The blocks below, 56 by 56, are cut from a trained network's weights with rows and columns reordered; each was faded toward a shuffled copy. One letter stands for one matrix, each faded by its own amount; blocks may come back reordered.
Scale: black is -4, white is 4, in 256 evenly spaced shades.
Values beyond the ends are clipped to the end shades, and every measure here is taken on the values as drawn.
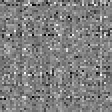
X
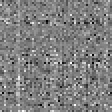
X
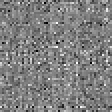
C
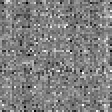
X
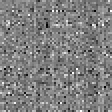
X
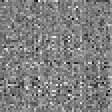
X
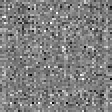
X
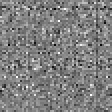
C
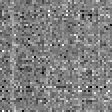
X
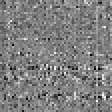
X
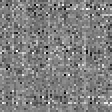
X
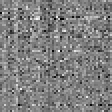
X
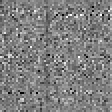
C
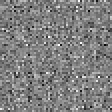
C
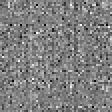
C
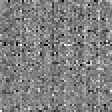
X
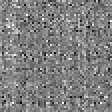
X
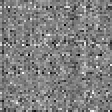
X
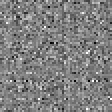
C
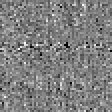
C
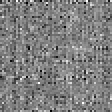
X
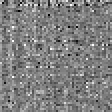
X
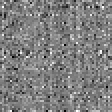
X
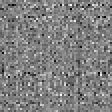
C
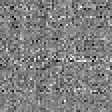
C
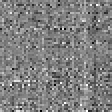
X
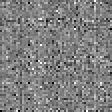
X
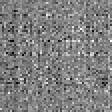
X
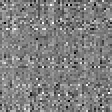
X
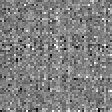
X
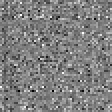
C
